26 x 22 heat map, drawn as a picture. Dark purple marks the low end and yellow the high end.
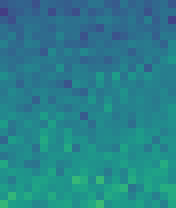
Calmest part: middle right. Slope: up to the bottom. Histogram: bell-shaped. Stripes: none. Odd rows or columns: none.
